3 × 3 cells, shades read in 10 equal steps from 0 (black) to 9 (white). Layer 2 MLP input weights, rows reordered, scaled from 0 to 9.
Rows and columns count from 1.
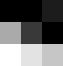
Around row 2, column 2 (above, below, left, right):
0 8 6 0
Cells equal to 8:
1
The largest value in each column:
9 8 7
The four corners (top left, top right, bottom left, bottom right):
0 1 9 7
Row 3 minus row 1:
9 8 6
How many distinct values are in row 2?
3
